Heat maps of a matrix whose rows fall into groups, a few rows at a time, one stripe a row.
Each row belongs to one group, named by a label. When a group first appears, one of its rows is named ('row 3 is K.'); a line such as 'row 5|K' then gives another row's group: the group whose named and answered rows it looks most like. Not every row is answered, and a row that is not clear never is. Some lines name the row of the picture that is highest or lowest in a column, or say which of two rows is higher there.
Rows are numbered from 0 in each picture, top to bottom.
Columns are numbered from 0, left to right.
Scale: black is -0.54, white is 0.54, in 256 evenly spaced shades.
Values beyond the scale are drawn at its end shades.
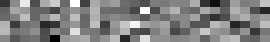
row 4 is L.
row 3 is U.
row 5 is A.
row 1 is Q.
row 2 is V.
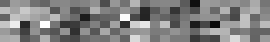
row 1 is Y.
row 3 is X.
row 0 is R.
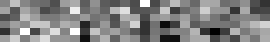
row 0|Q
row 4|V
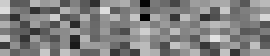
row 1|Y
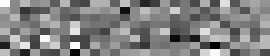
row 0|Y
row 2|X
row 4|L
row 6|V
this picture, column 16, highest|4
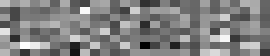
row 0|Y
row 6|Y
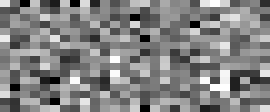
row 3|R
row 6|U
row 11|L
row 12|U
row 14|A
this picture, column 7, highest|11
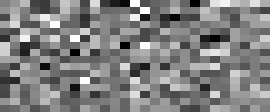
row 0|R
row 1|Q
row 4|A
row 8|X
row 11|A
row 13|R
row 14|X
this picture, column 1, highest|3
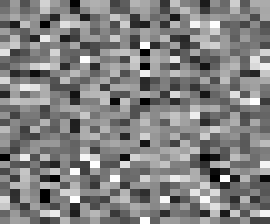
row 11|Y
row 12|Y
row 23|U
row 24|V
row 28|L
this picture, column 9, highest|23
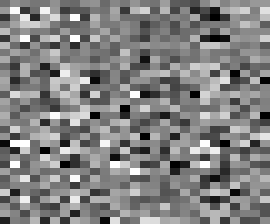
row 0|R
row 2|V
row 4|Y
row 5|V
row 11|U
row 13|R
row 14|L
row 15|A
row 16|U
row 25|V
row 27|U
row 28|V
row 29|L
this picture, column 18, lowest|23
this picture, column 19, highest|21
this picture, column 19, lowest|13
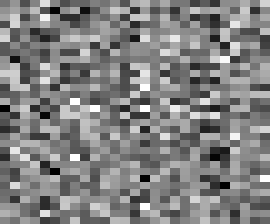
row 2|X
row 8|U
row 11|X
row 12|Q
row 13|R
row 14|L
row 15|Q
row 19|R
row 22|V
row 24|A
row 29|Q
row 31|L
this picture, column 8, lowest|1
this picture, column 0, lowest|15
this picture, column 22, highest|8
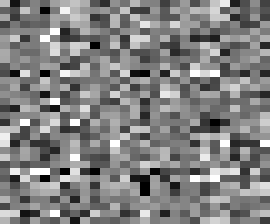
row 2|U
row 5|X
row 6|U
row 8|Y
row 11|X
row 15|A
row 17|V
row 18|X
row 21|L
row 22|L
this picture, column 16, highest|13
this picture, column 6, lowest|24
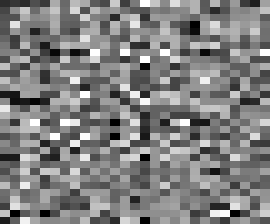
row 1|V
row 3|R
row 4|R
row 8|Q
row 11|L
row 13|A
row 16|Y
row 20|L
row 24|V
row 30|U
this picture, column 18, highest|17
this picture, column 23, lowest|30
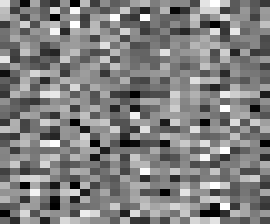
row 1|L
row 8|Y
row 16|A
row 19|A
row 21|U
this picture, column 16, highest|7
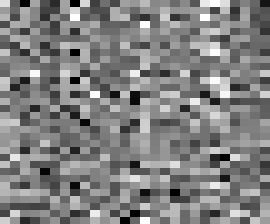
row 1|L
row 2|L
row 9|Q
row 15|R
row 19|X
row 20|X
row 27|Y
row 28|L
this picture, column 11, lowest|13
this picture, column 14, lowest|27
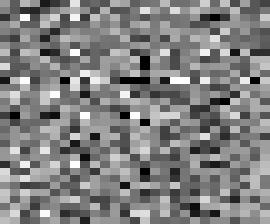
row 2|V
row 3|X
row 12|V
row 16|A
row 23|V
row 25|Y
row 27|Y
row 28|L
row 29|R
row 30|X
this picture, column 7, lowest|20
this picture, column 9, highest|11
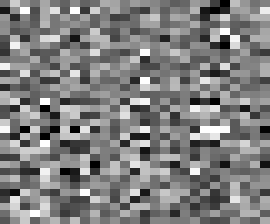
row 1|V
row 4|U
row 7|Q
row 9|Y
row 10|V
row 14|X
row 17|Y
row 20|X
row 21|Y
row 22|A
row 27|A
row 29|X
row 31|V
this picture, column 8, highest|27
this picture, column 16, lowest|5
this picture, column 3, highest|30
